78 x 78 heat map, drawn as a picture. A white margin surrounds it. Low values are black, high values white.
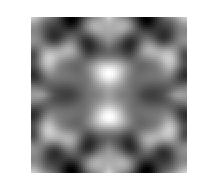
Mirror symmetry: left to right and top to bottom. Ninth with the highest average: centre. Grain: smooth. Slope: none.
